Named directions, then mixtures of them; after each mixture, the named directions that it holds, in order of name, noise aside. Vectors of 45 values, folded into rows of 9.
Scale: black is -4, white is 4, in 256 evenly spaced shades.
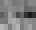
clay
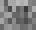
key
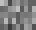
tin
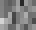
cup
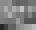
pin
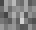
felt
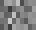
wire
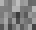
key, tin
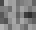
clay, felt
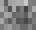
key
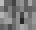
felt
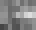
clay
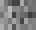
clay, felt, wire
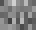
felt, key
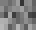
clay, cup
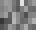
cup
